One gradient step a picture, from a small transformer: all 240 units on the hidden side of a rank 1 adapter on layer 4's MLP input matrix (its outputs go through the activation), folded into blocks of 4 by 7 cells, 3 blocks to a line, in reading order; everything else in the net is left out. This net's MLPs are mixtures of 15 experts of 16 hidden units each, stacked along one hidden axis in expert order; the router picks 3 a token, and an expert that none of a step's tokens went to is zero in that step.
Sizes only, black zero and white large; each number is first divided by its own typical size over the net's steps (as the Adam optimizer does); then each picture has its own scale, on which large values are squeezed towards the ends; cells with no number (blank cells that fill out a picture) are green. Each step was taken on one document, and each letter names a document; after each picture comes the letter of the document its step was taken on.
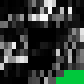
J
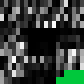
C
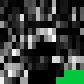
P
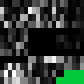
C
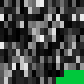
P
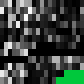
C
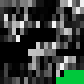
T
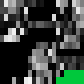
T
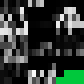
J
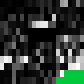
J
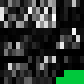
C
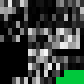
T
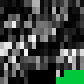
P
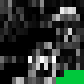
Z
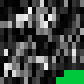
C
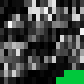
P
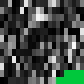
Z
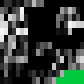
J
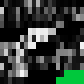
P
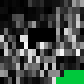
Z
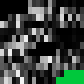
P
